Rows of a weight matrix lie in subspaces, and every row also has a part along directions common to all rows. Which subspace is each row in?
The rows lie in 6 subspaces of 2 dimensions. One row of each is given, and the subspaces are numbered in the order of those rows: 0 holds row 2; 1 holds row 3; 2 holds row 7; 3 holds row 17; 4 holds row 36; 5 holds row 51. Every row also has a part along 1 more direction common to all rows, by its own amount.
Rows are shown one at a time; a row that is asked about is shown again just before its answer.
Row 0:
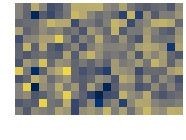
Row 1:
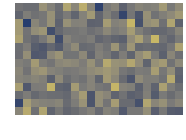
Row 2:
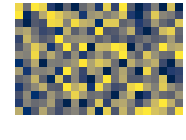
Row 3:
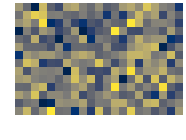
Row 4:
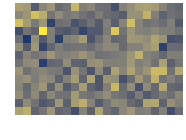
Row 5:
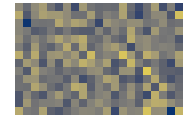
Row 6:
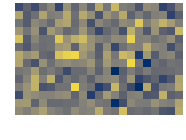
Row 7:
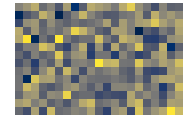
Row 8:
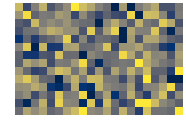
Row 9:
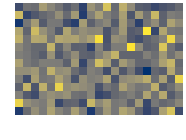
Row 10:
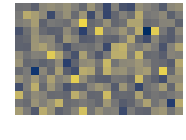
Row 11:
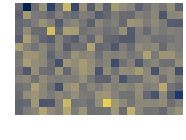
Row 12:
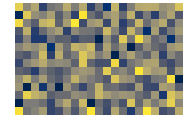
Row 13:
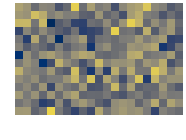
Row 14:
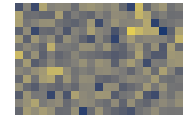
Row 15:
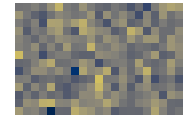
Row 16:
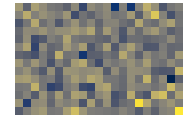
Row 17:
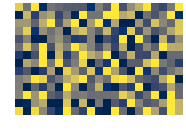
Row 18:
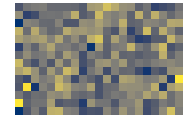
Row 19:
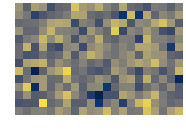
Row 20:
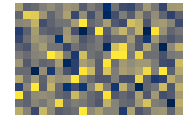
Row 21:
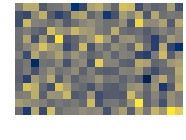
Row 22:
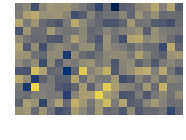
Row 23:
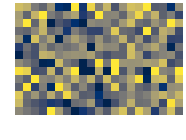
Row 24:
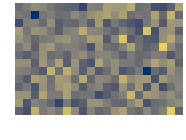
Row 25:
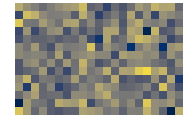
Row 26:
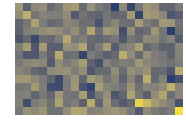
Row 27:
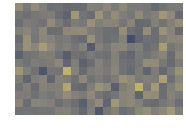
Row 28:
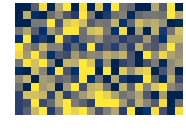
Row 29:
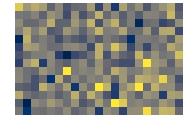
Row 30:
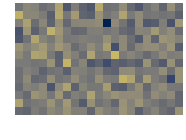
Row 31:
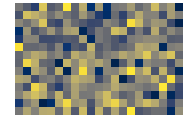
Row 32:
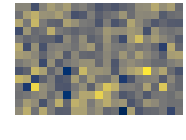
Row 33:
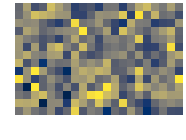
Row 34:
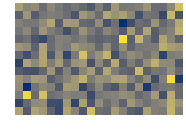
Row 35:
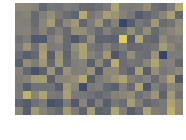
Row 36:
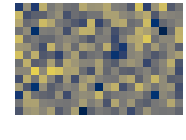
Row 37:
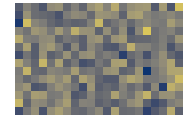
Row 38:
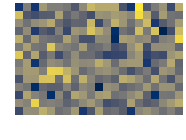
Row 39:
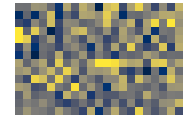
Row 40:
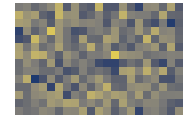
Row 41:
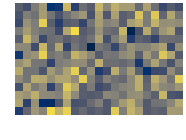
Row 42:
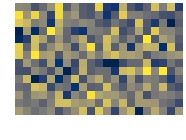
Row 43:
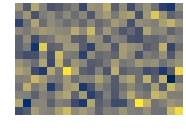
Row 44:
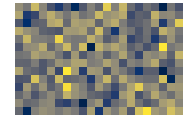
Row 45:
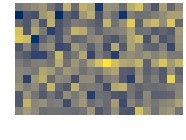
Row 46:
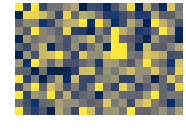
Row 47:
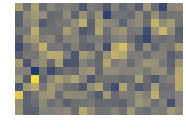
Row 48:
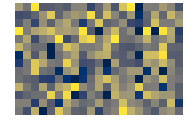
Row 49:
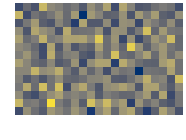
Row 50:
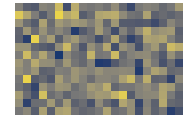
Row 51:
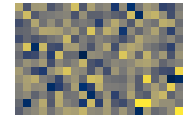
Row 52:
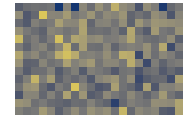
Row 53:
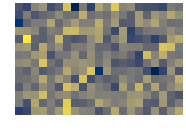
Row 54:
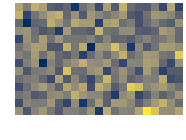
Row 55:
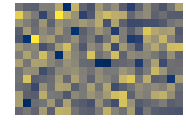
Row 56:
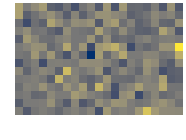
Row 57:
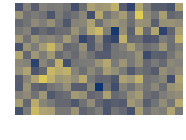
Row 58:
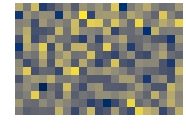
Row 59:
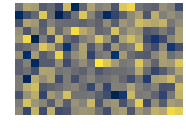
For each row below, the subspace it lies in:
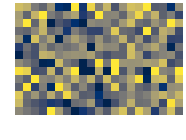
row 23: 1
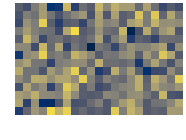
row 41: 1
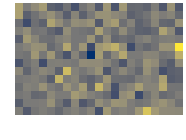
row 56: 0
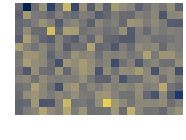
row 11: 1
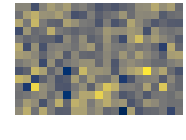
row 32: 5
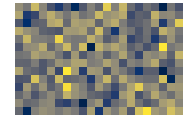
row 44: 0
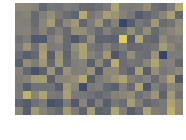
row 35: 3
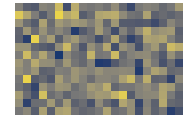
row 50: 2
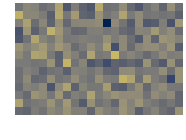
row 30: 2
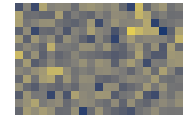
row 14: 4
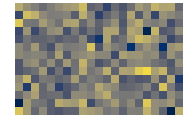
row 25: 3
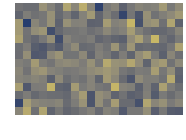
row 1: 2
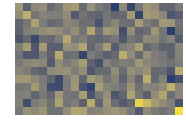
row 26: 5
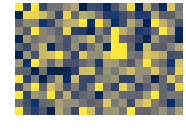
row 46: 4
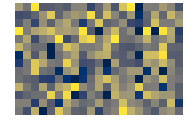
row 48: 4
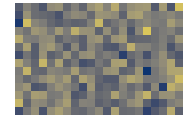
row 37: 0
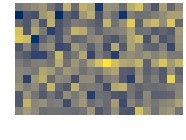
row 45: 2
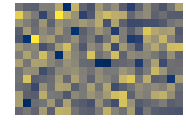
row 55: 2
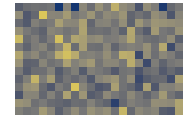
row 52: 0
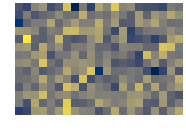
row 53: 1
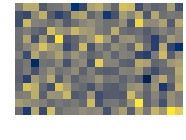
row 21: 2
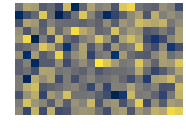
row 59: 2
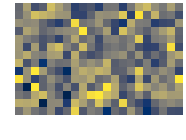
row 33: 5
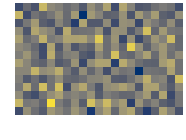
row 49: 3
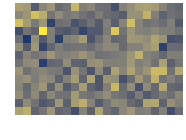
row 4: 1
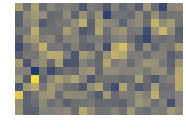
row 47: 4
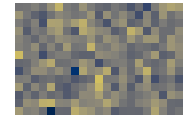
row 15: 1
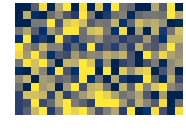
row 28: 1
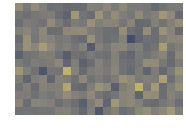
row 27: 0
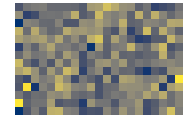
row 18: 3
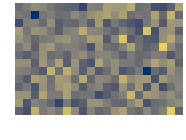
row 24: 3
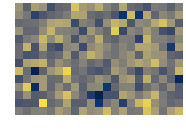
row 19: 5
